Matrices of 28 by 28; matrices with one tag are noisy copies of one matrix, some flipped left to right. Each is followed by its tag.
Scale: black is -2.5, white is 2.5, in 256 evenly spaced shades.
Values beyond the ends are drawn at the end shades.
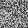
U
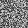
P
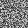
P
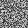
P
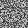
P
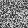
U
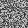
P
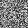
P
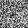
U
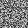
P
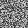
P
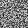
P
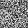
U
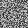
P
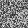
U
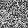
U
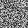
P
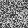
U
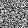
P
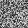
U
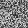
U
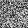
U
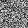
P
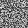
P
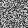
P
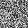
U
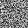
P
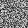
P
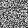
P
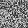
U
